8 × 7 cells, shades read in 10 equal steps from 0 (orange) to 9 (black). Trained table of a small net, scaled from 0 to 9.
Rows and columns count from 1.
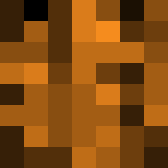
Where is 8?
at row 1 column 6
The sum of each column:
44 31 41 17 20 45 34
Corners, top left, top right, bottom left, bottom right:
7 4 7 7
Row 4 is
2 1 5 2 5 7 3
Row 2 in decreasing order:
7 6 6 5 3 1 0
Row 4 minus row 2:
-5 -2 -1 1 5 1 -2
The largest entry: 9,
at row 1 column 2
